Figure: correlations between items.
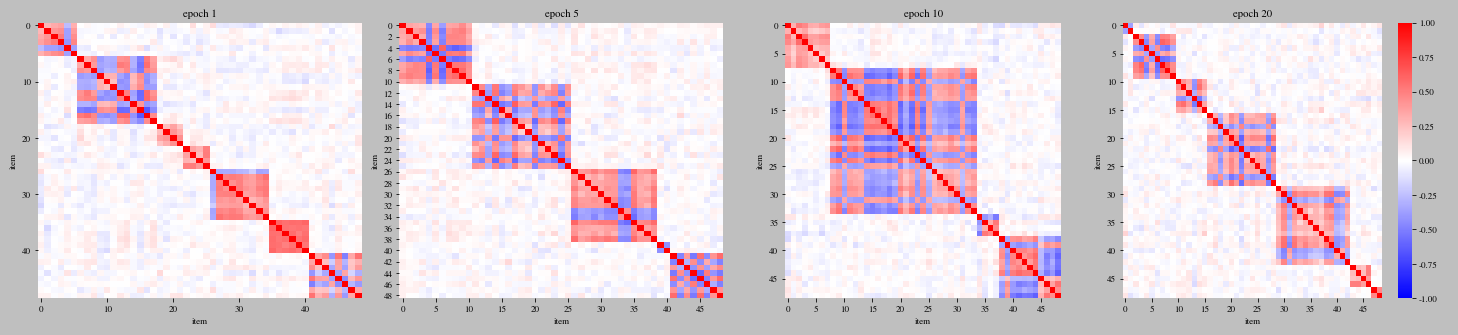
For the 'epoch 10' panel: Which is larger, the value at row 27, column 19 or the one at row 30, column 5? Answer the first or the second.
the second
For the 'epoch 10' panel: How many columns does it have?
49
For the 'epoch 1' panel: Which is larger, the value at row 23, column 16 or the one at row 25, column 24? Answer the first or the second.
the second
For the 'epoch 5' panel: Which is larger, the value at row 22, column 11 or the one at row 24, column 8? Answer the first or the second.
the first
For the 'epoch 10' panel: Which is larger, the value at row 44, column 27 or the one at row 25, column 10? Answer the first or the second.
the second
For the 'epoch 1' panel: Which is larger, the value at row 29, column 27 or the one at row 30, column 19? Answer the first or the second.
the first
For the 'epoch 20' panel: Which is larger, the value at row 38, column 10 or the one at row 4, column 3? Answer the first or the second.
the first
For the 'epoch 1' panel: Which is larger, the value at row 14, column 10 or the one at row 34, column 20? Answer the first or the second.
the first
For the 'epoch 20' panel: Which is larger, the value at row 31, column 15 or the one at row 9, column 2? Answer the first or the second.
the second
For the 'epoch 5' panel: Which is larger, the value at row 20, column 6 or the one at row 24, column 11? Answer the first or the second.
the first
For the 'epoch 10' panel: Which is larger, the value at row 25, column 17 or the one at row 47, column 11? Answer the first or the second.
the first
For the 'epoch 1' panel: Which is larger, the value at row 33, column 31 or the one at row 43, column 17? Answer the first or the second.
the first
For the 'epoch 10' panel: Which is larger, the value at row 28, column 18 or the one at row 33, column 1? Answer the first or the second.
the second
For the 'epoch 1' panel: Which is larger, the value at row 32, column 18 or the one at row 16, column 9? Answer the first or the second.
the first
